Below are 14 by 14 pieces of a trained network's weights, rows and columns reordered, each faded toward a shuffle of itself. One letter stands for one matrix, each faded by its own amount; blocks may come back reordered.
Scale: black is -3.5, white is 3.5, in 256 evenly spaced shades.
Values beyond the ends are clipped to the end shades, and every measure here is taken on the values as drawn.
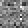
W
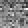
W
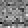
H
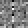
W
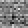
W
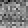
H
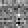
W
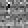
W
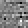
W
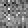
W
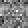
W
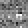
W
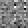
W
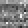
W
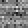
W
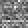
H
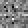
W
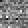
W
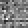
W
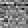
H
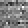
H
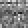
H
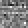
H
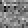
W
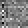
W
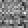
W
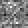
H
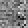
W
